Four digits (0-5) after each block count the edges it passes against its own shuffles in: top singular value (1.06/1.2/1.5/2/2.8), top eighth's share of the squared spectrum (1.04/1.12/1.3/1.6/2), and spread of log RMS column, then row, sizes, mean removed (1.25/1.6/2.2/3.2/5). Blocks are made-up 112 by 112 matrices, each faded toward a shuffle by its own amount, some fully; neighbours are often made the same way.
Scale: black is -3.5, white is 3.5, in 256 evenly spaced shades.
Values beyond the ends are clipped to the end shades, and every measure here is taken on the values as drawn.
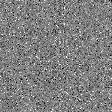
3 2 1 0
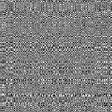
5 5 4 4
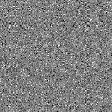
4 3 2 1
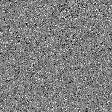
2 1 0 0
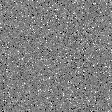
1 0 0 0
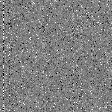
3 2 2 0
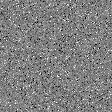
0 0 0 0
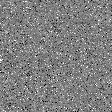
0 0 0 0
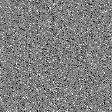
1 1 2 0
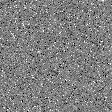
0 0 0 0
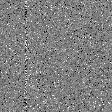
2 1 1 0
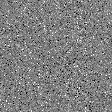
1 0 1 0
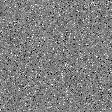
0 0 0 0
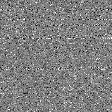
1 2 0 3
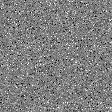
0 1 0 1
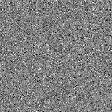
4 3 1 1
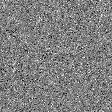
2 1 0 0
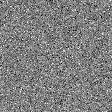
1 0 0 0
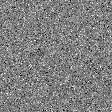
1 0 0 0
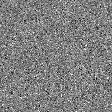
3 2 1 0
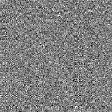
4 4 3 2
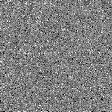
3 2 1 1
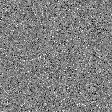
3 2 0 0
